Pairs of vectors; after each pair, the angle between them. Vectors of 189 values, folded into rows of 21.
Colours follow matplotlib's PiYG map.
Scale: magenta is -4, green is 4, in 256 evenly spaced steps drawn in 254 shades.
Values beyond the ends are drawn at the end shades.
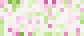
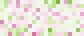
partly opposed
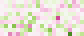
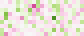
orthogonal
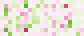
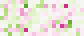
nearly parallel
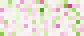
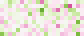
nearly parallel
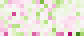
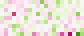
nearly parallel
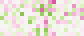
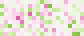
orthogonal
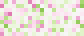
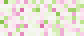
orthogonal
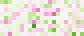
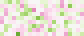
partly aligned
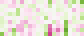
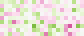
partly opposed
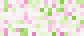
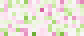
nearly opposite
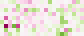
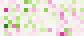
nearly opposite
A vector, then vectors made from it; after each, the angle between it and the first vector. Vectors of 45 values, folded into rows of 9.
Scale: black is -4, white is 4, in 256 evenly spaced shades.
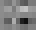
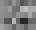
nearly parallel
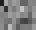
partly aligned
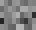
partly aligned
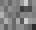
partly opposed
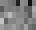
orthogonal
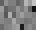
orthogonal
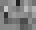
partly aligned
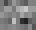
nearly parallel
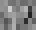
partly aligned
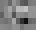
nearly parallel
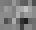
nearly parallel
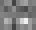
nearly opposite
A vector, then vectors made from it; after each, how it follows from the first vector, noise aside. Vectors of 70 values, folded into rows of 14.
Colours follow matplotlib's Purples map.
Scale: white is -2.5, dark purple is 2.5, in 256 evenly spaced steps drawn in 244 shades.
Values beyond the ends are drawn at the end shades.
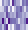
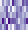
copied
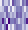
copied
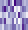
wrapped around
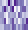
wrapped around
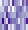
copied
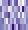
wrapped around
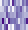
copied
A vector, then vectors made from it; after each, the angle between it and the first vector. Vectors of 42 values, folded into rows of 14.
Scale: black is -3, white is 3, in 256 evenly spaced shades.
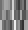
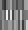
orthogonal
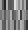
partly opposed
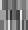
orthogonal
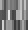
partly opposed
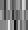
partly opposed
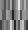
nearly opposite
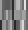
nearly opposite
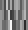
partly opposed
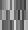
nearly parallel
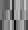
nearly opposite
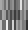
orthogonal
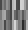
partly aligned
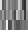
orthogonal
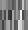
orthogonal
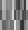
nearly parallel
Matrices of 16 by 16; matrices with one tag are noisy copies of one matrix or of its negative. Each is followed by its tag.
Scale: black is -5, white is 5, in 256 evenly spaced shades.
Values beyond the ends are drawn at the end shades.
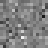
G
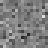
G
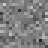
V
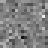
G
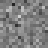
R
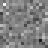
V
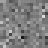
G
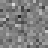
R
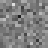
R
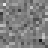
V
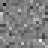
V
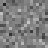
V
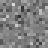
R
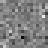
G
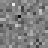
R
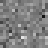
G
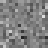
G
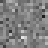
G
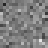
V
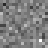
V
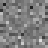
V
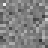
V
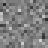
V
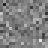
V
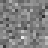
G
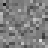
V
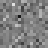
R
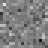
V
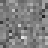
G
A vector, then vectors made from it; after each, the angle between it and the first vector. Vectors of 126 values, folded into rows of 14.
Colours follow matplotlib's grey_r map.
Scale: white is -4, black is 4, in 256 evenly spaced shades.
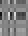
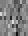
orthogonal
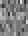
partly opposed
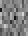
partly opposed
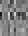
nearly parallel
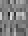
nearly opposite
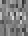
partly opposed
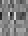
nearly parallel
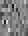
orthogonal
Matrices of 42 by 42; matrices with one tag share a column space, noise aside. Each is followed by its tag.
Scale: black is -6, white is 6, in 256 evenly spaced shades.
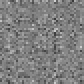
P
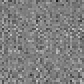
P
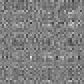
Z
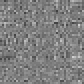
Z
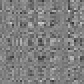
Z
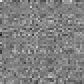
P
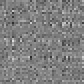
Z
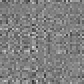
P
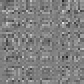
Z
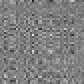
P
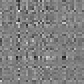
Z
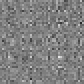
Z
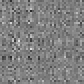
Z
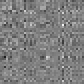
Z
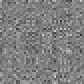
P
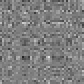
Z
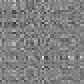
Z
